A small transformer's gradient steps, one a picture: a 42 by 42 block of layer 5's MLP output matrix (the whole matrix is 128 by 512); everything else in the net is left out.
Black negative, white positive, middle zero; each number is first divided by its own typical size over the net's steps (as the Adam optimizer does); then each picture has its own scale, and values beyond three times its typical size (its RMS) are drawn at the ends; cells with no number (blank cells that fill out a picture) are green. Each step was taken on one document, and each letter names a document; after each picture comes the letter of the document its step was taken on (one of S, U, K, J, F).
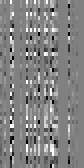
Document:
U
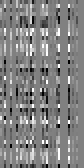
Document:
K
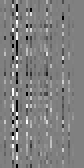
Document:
U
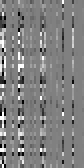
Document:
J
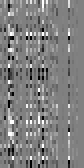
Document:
U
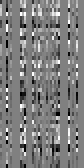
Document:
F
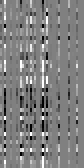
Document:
K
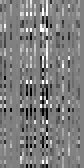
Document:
K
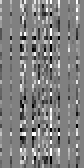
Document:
F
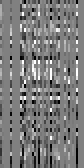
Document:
F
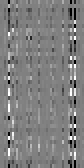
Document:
U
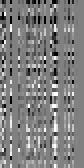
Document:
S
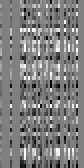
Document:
F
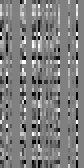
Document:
F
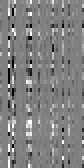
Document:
U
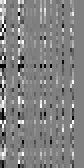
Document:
J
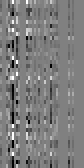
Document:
U
